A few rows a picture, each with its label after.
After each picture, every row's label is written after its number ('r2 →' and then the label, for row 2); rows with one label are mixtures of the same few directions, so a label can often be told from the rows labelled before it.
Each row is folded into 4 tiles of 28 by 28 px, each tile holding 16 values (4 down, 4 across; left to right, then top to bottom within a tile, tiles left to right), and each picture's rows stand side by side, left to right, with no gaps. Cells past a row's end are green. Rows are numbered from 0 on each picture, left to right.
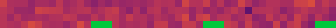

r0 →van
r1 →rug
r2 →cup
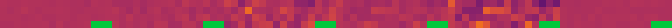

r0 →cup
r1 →rug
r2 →cup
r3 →van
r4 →van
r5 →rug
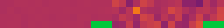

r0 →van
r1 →cup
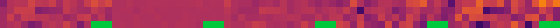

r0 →van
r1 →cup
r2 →van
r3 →cup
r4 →van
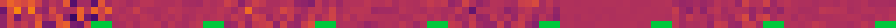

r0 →rug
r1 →cup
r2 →cup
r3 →van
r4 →cup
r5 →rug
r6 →rug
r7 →van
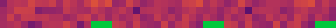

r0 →van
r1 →cup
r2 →cup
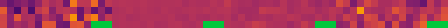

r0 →rug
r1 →rug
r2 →van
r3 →cup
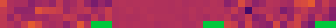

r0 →van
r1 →rug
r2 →cup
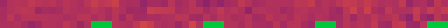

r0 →van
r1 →van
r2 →cup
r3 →rug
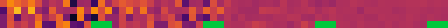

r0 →rug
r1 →rug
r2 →van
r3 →cup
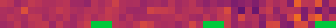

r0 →cup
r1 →van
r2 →rug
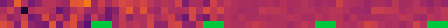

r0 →cup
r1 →rug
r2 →van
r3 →van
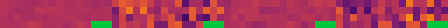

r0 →van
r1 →rug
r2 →van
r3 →rug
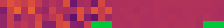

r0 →rug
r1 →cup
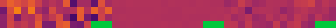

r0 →rug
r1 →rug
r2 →cup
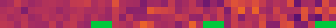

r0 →cup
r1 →van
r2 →rug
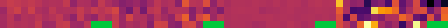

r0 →rug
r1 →rug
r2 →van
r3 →van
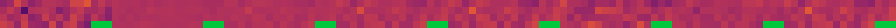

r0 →cup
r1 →van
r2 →cup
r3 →cup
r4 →cup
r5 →van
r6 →cup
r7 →cup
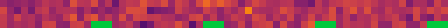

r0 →rug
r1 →van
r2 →cup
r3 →rug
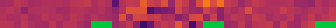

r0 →cup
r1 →van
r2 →cup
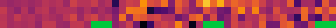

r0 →rug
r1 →van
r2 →rug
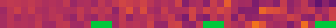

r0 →rug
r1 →rug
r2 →van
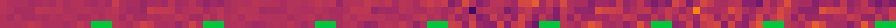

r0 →van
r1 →van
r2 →van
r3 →van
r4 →cup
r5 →van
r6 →cup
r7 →van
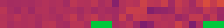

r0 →rug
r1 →van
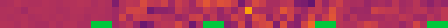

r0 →cup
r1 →van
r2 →cup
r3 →van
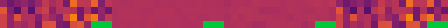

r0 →rug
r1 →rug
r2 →van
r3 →rug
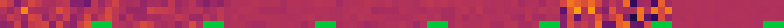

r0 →cup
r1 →van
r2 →van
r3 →van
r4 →rug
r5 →rug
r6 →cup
